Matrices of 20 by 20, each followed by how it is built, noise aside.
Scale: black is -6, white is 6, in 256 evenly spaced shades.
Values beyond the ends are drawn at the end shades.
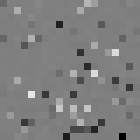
sparse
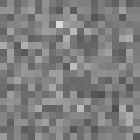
noise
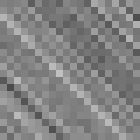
Toeplitz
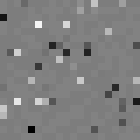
sparse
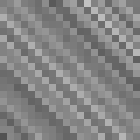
Toeplitz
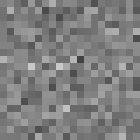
noise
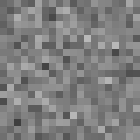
noise
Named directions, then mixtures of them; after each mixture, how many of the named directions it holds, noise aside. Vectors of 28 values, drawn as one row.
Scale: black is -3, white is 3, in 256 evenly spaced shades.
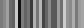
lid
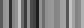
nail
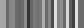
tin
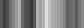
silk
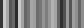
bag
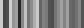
two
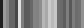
two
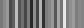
two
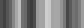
one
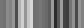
three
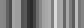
three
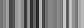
two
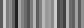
two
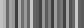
three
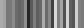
one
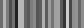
two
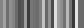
one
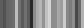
two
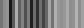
three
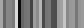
two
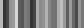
two
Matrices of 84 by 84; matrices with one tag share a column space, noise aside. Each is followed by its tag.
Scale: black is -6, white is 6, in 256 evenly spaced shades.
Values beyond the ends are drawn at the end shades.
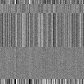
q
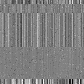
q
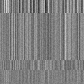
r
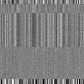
q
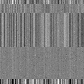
q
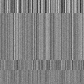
r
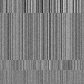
r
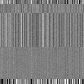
q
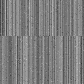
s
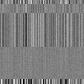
q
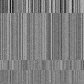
r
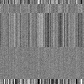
q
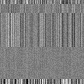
q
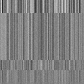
r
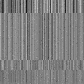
r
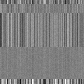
q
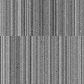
s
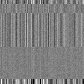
q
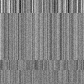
r
